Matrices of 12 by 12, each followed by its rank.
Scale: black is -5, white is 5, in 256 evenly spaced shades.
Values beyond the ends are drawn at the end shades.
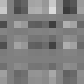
one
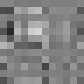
two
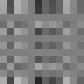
one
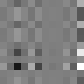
one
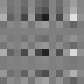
one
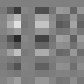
one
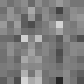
two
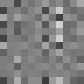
two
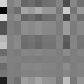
one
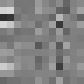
two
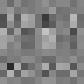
two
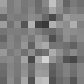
two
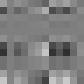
one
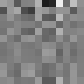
two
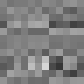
two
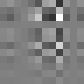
one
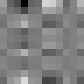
one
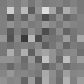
two
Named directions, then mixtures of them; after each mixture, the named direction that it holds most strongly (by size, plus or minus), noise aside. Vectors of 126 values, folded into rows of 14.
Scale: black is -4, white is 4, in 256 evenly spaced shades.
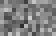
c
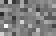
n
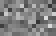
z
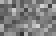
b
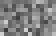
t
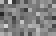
n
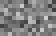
z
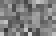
t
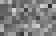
b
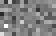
n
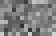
c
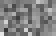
t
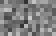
c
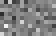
n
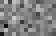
n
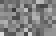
t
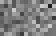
b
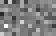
n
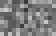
c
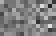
z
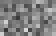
t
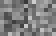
c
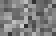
c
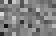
n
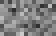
b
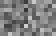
c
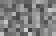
t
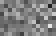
z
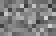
z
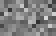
z
